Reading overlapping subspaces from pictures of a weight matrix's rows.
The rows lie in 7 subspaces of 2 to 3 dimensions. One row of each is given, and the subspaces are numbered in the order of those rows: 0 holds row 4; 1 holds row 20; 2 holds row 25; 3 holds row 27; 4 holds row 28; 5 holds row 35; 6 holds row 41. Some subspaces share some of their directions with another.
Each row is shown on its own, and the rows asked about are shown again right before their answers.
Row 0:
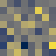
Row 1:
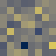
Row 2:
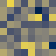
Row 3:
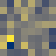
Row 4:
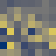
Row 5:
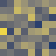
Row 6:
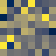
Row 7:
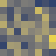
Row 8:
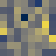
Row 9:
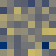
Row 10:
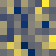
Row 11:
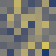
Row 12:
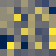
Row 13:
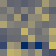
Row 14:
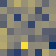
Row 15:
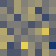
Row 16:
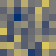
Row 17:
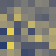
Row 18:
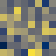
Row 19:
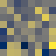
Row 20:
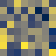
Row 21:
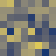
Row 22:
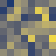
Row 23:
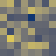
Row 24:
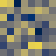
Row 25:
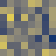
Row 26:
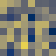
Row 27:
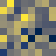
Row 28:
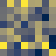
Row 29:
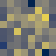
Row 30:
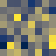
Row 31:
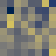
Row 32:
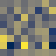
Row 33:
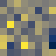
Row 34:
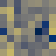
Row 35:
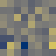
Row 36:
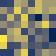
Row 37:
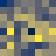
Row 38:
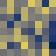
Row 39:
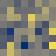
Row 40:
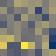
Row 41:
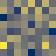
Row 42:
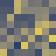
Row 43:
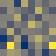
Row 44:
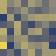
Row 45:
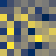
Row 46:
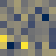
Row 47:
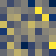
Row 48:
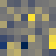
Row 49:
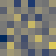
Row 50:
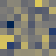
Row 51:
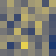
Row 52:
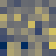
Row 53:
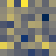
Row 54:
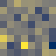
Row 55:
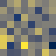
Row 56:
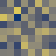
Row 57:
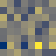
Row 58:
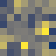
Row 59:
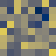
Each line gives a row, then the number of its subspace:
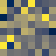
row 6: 6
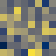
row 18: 6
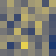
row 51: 1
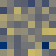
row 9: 6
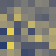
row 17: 0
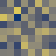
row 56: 6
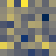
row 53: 4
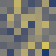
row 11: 1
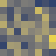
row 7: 2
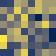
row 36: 3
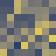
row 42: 3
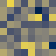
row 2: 3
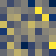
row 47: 3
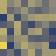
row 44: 0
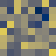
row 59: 1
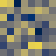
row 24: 0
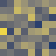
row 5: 2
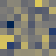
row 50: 5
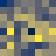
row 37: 0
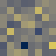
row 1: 3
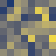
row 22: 3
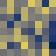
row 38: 1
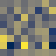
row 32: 5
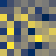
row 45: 0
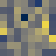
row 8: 2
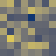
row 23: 0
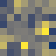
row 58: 3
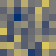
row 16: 6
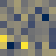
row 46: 5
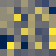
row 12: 5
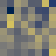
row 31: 1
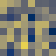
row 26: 2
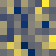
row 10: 6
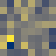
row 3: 6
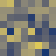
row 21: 0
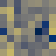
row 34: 2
